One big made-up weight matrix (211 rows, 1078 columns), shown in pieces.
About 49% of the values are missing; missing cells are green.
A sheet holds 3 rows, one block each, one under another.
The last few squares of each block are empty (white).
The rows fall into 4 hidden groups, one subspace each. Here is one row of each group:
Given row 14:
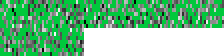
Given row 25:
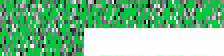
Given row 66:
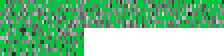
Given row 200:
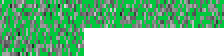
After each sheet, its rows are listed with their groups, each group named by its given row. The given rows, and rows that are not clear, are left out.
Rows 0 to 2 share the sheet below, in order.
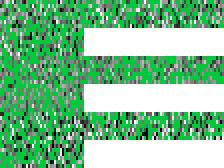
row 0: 200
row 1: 14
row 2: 200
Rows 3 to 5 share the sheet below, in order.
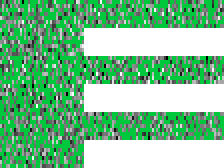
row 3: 25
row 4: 66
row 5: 25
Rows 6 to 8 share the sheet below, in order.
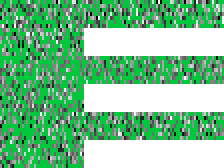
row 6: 25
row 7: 14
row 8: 14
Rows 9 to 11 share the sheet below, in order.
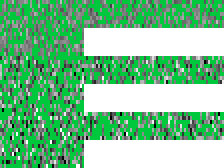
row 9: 66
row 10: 14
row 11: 66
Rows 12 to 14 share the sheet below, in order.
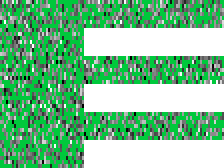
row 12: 200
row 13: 14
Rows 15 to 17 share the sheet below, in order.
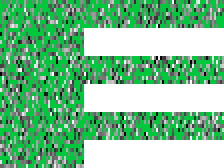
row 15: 14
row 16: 25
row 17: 25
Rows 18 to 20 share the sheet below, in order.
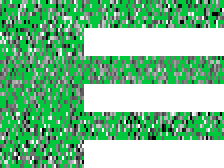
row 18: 14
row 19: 66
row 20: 66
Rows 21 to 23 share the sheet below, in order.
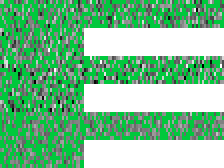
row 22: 14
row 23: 66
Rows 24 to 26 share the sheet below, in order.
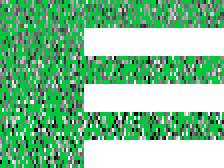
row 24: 14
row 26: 200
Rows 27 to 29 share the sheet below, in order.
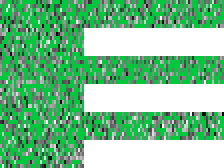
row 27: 200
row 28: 14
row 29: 66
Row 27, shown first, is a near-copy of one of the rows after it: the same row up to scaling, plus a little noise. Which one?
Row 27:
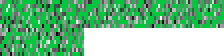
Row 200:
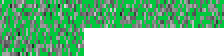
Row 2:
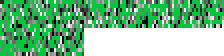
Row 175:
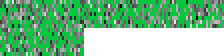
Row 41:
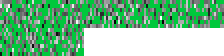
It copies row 41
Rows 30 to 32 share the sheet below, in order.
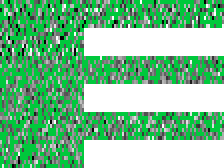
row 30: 200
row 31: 25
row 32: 66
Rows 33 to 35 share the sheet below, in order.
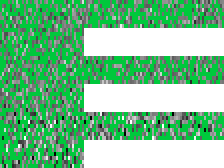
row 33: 14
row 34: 200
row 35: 66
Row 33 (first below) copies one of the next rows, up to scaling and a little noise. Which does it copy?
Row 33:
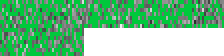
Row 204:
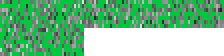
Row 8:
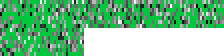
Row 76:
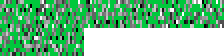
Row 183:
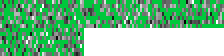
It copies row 204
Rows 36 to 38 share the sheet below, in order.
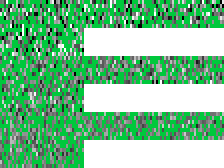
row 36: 66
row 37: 14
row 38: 14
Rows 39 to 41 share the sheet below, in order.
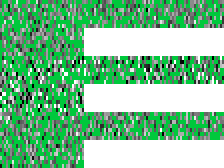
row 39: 200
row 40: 14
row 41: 200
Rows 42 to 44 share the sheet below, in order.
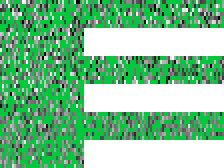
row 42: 25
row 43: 14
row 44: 66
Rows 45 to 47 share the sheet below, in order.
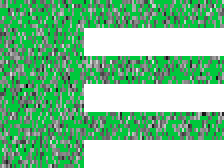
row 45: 66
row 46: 66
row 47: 66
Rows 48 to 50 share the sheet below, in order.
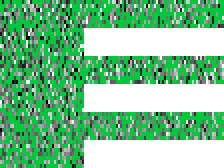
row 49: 200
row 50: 25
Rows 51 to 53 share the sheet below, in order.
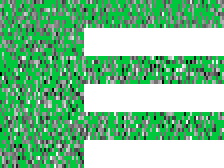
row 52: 25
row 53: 25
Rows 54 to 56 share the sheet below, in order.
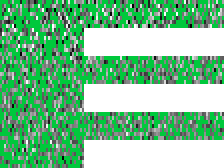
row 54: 25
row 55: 200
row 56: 66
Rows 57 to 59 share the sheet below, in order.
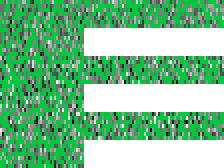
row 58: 14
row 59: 25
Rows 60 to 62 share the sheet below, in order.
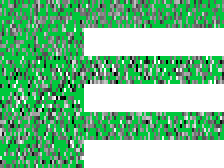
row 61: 25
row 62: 25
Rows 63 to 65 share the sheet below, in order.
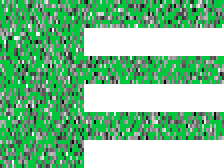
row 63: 14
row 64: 66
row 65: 200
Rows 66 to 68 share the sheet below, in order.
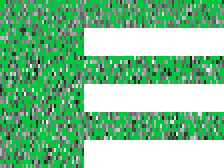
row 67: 66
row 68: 14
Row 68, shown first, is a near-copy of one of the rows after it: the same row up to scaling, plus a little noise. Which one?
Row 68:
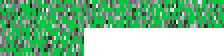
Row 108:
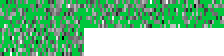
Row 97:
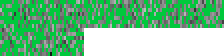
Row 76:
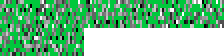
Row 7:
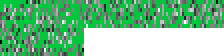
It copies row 76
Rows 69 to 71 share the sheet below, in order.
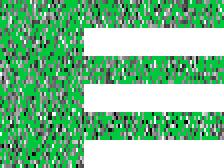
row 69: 200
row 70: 25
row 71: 25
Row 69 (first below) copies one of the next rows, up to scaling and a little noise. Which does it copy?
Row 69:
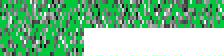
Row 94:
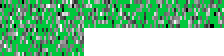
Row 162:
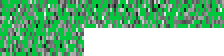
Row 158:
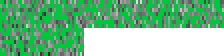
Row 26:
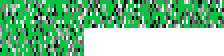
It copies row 162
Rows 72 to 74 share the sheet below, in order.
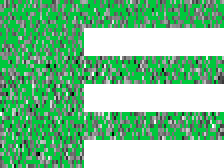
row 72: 200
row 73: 66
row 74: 14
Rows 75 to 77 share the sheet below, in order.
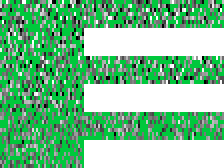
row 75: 25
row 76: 14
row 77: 200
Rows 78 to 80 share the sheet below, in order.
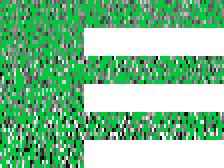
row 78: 66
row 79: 25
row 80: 200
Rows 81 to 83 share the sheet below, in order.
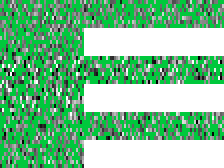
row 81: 66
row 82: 14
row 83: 200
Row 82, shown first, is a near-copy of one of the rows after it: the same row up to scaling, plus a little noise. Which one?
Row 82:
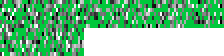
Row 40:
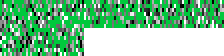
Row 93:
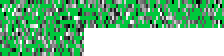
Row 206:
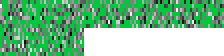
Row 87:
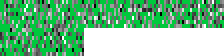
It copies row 93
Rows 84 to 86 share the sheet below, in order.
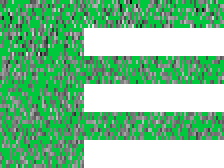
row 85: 14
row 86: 25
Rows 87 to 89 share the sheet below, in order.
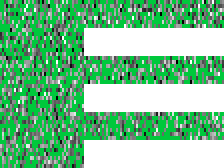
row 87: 14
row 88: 25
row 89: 25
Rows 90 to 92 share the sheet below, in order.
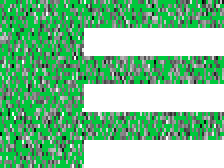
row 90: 66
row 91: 14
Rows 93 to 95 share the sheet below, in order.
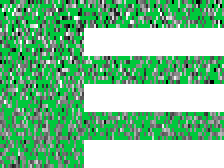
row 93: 14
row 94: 200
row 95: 66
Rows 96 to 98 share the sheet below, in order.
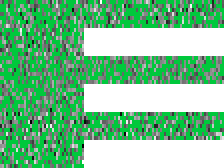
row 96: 25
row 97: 14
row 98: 66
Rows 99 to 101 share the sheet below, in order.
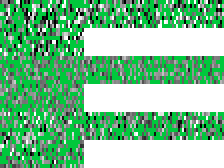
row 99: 66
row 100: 66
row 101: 66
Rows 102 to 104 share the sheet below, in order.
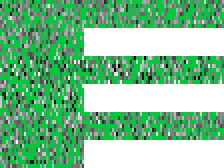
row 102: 200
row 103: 14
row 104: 14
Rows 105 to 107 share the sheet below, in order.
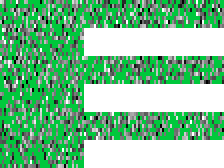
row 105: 14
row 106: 200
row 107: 14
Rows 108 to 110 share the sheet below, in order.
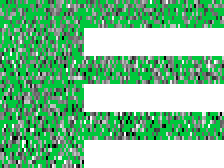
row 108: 14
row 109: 14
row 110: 66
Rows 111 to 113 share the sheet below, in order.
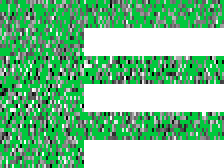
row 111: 66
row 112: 66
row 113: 66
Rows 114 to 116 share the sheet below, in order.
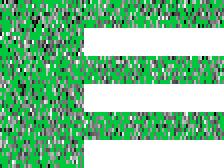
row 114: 14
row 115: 66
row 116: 200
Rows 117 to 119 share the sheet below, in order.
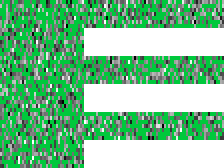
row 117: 200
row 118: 66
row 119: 66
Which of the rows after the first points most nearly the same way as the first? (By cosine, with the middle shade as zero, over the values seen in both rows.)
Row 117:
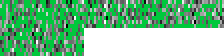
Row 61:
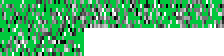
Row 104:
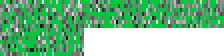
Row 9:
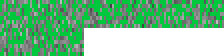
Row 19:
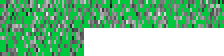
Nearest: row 61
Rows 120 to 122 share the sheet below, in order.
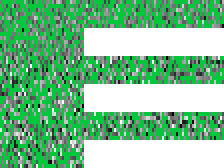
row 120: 200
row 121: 66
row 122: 25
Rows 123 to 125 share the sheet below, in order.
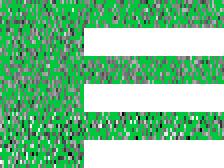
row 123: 25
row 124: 66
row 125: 14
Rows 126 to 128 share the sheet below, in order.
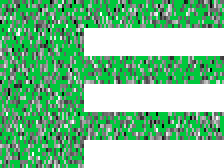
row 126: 200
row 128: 25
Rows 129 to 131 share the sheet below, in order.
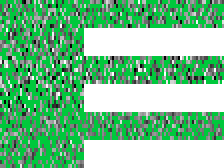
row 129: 25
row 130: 200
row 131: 25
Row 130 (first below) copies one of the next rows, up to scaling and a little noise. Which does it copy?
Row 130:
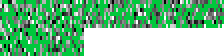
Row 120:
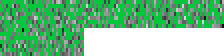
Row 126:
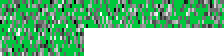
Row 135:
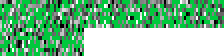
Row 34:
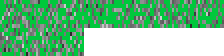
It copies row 135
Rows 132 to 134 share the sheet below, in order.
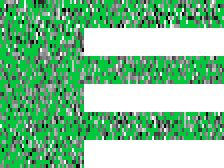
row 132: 14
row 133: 200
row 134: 66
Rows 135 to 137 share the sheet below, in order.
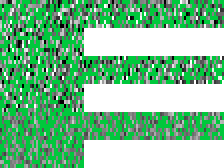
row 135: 200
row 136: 66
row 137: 25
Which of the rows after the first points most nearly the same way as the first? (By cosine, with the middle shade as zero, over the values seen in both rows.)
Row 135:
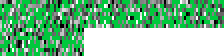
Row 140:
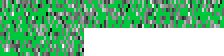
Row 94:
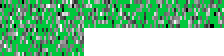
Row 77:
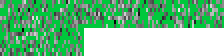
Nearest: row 140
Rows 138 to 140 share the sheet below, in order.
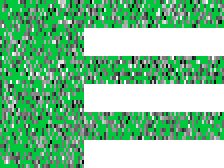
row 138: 66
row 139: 14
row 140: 66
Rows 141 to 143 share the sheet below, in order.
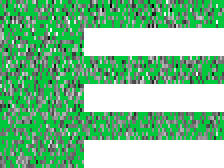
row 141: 66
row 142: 200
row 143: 66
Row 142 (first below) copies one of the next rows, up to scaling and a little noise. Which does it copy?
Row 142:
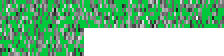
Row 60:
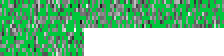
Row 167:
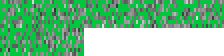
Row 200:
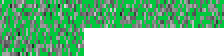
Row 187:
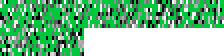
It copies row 167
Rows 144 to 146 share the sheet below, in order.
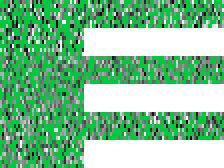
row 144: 14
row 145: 14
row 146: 25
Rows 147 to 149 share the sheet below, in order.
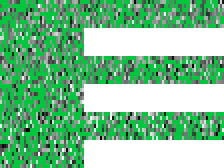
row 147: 66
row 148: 25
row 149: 66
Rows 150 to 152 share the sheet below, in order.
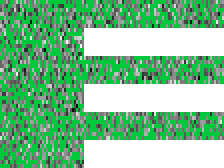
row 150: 14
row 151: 14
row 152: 200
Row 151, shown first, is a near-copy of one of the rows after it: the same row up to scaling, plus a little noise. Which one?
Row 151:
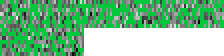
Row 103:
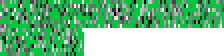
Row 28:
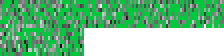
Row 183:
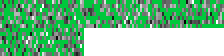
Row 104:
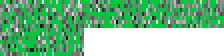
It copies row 103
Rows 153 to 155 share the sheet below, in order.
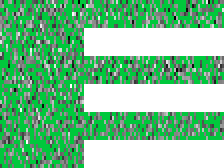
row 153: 14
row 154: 25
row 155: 66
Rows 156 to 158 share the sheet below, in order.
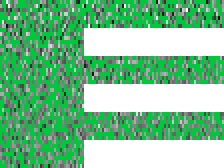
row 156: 25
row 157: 66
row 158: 200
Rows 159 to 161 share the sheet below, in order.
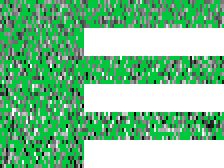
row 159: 200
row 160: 66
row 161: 66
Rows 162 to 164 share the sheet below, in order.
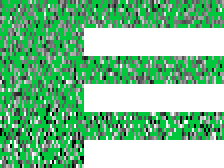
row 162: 200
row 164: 25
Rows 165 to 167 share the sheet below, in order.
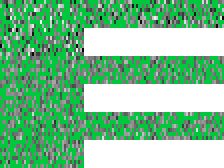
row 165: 14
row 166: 25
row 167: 200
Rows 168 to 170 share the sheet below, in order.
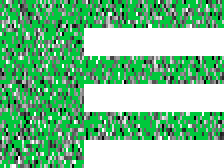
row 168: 25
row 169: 14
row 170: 66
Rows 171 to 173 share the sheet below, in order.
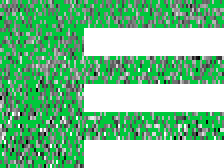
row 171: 25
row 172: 14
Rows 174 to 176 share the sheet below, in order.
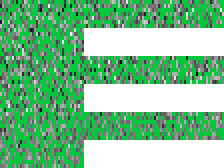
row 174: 200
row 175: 200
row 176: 25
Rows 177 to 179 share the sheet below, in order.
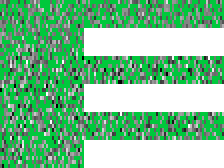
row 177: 66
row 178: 14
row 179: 66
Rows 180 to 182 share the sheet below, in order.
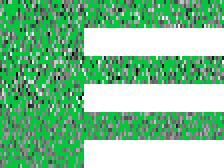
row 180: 14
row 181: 14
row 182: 25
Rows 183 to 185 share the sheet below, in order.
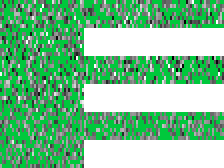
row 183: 14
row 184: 25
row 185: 14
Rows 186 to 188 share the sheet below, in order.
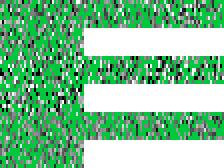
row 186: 25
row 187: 200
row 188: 25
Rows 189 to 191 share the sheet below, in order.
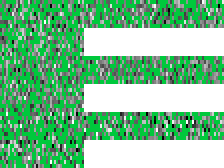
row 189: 66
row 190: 14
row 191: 25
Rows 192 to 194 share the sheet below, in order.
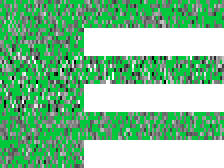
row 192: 200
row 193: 200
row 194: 14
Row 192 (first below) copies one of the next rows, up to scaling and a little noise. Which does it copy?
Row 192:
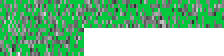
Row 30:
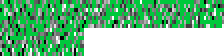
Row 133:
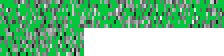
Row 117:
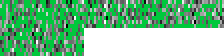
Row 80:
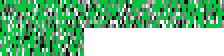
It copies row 80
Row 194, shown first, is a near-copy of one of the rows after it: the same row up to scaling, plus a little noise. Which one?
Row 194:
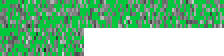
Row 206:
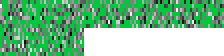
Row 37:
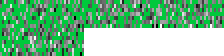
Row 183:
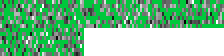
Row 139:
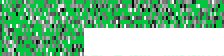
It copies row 183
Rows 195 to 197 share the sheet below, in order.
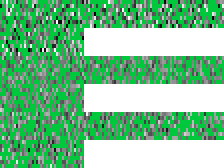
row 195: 14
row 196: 200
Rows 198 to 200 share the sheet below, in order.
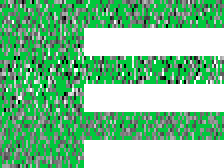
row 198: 200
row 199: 66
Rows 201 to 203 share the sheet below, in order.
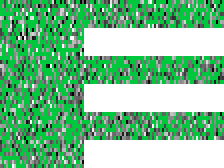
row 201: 66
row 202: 66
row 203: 66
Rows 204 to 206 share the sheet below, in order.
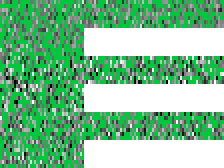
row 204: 14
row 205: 66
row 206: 14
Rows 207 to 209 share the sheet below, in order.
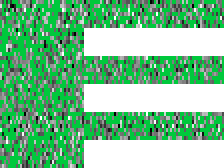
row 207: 14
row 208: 25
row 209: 25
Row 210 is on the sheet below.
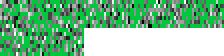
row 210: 25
